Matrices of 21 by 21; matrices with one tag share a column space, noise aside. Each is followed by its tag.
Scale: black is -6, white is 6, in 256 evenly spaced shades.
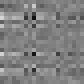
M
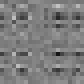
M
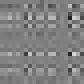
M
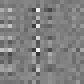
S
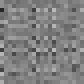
S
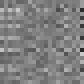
S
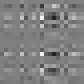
M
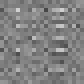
S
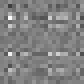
M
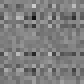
M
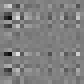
M
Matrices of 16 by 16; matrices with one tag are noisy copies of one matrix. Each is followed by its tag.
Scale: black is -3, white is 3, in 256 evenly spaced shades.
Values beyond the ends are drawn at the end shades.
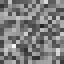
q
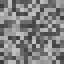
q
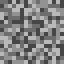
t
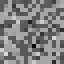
q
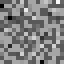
t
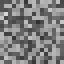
t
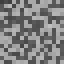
t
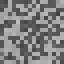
q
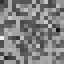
q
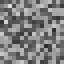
t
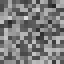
q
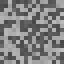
q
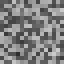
t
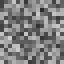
t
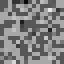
q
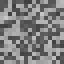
q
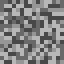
t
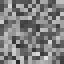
q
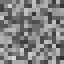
t
